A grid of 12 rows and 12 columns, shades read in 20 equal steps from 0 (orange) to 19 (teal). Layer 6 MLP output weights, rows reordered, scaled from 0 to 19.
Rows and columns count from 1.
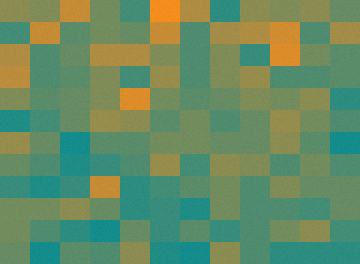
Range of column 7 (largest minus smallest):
13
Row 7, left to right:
8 12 19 13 13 11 11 12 12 9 13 19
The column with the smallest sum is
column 10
